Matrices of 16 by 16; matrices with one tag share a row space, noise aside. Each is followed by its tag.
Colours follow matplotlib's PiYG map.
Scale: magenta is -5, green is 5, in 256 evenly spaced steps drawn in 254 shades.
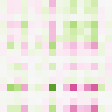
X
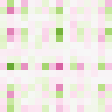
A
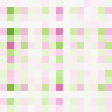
A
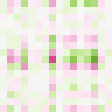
X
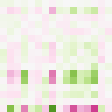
X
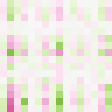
A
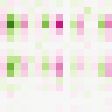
A
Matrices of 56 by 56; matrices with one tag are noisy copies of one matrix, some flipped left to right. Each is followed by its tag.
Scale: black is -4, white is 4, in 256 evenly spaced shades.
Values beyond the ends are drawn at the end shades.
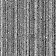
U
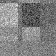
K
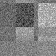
K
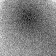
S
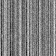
U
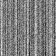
U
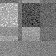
K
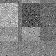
K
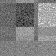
K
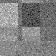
K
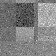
K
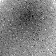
S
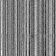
U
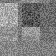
K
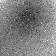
S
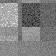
K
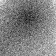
S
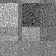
K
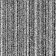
U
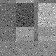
K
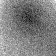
S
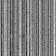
U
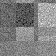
K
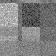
K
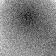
S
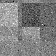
K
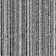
U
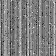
U
